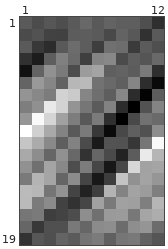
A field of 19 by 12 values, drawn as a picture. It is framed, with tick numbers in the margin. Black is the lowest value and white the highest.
Streaks slant up to the right. Values change most from cell to cell in the middle right. The middle left is the ninth with the highest average.
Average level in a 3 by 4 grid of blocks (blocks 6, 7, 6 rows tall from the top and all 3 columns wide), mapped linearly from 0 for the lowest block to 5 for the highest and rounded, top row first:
1220 | 5302 | 3134
